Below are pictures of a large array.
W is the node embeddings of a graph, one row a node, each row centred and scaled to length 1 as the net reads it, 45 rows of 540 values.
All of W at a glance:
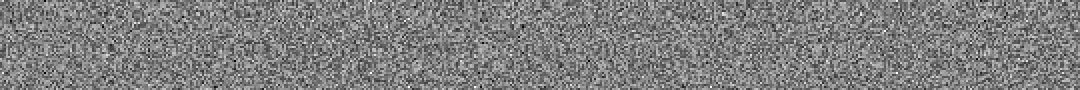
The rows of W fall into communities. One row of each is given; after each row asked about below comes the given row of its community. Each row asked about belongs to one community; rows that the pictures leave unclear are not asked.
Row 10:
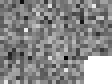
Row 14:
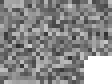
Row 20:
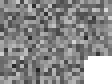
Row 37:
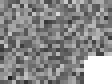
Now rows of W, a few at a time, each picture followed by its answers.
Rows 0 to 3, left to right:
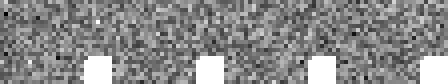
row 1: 37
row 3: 37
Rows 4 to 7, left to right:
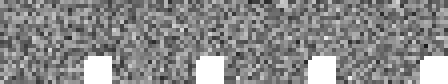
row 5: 14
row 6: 14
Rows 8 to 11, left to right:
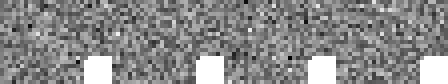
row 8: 10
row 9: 14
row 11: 37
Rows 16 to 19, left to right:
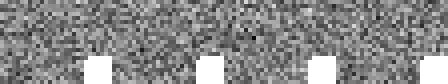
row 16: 37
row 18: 37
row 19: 14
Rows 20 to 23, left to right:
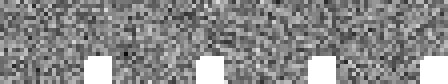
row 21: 10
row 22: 37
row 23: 37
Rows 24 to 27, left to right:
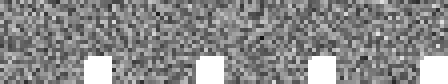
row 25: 37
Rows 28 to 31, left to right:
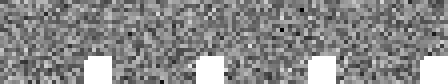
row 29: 37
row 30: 10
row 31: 14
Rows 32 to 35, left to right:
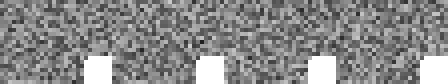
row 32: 14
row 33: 14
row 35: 14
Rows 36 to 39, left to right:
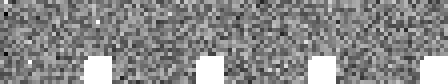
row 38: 20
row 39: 14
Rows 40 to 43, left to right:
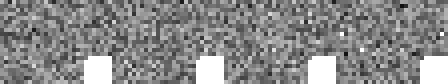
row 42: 10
